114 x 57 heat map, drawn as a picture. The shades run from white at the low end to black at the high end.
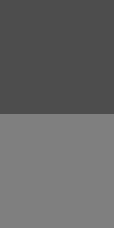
The table splits into 2 rows of 1 panel. Panel 1,1: high, flat. Panel 2,1: middling, flat.
